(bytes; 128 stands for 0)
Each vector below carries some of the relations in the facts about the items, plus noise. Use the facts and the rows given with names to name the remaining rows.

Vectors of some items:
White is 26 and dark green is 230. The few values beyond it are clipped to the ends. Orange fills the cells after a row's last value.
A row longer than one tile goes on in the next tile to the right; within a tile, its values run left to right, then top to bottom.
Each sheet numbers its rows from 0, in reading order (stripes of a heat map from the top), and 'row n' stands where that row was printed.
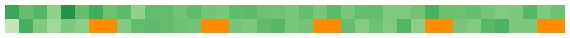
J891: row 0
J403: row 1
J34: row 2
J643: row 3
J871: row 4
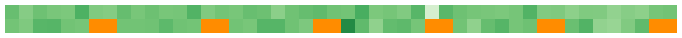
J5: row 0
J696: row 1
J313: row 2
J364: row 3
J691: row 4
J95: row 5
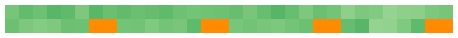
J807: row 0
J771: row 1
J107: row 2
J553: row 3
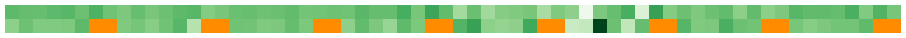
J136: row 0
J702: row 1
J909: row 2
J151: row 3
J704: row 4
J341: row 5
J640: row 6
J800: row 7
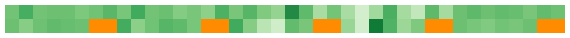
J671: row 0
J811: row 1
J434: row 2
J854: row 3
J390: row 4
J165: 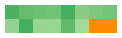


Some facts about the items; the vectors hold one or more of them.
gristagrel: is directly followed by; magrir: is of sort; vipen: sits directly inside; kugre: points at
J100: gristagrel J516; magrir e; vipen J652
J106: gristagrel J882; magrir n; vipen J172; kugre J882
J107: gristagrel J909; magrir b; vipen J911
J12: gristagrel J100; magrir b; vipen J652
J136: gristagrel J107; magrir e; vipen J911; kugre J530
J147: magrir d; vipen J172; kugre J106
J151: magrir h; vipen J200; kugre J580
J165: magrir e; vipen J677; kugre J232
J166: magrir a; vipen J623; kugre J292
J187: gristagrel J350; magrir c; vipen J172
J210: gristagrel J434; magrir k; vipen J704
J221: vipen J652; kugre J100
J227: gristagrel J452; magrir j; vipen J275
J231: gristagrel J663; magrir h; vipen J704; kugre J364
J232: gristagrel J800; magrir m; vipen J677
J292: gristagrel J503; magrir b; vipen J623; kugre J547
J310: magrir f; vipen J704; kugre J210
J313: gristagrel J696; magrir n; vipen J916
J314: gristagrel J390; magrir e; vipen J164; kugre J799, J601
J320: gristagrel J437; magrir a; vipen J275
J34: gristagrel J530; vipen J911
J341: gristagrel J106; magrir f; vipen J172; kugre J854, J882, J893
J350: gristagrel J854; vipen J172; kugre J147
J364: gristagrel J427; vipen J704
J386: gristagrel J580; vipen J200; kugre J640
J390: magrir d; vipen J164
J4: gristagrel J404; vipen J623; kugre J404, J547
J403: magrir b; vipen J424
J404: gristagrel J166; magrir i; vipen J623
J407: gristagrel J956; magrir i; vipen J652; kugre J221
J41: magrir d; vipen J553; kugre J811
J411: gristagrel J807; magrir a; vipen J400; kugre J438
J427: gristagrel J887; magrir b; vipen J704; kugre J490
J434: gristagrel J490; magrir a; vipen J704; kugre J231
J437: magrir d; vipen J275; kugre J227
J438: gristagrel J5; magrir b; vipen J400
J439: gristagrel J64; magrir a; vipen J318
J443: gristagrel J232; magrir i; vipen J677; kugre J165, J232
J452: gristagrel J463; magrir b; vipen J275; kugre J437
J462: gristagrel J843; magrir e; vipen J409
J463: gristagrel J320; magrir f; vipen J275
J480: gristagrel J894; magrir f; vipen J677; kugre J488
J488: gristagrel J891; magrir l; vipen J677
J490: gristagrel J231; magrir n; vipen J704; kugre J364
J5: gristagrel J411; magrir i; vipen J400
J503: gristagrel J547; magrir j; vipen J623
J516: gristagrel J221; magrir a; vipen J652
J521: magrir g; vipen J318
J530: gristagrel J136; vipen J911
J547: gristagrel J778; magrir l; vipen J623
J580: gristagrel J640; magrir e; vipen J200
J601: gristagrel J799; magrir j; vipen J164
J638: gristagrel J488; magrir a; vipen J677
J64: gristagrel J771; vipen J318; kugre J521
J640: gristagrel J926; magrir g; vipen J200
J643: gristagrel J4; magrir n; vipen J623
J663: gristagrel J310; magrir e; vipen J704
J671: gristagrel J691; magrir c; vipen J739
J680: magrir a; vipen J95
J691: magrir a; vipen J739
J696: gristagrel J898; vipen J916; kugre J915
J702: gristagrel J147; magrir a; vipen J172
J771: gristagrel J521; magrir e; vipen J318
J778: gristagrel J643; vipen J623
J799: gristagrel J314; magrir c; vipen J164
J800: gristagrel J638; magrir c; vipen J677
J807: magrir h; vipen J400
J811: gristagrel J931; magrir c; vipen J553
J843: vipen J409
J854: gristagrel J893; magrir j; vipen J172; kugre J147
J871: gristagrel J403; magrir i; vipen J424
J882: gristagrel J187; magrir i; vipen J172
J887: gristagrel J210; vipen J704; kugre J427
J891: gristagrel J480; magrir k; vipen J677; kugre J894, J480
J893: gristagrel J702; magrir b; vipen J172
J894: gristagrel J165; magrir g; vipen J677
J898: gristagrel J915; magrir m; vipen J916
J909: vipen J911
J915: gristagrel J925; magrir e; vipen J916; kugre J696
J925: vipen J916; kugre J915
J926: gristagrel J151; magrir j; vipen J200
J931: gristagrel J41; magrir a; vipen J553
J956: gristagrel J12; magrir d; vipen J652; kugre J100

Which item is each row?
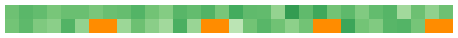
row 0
J221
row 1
J166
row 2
J443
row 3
J547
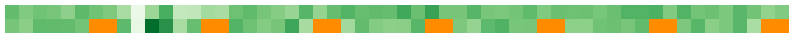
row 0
J503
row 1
J882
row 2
J404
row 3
J314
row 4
J439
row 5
J411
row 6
J894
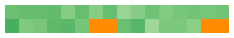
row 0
J799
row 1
J172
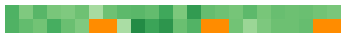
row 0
J232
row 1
J427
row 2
J320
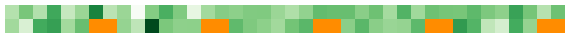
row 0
J350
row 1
J893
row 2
J623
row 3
J677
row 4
J231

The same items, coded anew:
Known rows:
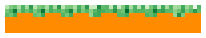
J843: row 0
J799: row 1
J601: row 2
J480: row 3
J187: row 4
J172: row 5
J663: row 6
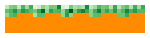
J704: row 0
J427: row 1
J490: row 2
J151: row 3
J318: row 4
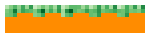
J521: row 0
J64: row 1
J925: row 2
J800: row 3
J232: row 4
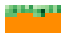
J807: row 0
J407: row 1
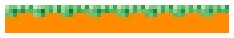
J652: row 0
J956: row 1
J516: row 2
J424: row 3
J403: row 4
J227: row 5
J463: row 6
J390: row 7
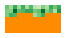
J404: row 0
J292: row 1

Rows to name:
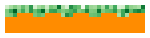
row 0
J386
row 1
J364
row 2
J165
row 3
J547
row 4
J231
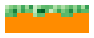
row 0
J12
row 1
J915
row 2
J926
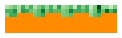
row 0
J210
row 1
J320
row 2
J623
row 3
J147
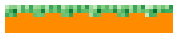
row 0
J313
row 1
J503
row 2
J640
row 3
J4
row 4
J438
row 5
J434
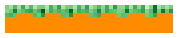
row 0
J643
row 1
J871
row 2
J5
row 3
J107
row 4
J778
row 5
J854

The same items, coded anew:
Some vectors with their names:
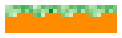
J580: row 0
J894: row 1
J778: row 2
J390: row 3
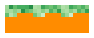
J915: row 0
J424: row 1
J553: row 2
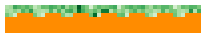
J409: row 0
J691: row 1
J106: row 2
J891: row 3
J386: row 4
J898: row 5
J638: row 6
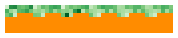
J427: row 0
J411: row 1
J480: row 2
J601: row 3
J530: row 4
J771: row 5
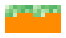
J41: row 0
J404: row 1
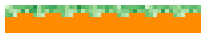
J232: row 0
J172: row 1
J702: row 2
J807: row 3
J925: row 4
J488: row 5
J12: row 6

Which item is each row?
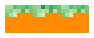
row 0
J640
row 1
J663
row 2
J521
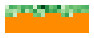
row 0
J310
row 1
J490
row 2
J452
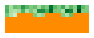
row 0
J187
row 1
J854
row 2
J147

